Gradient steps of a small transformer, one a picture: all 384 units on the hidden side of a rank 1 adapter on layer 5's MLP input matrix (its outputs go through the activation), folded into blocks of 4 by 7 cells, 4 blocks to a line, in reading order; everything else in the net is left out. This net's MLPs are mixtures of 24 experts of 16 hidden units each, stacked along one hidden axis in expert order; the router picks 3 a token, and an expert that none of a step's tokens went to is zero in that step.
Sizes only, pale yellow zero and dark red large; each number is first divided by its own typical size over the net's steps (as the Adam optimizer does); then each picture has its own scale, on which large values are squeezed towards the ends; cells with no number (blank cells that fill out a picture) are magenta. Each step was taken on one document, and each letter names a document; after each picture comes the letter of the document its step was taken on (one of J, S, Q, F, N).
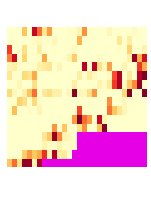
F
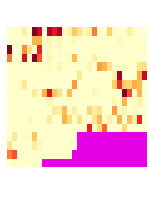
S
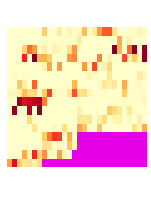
F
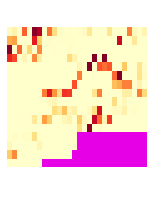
S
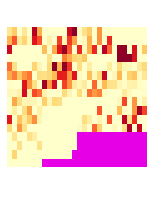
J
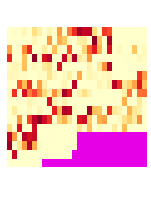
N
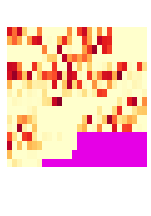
J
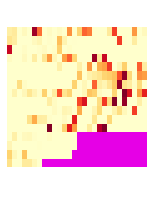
S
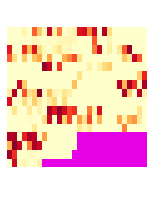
N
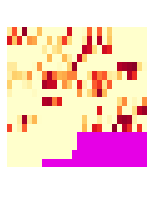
J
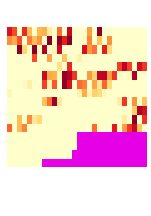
J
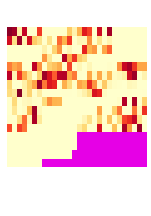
J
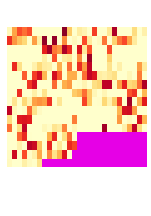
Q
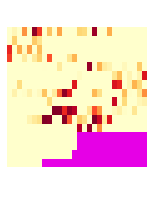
S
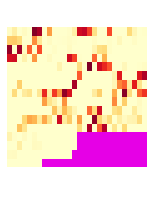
S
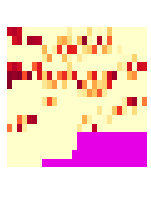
J
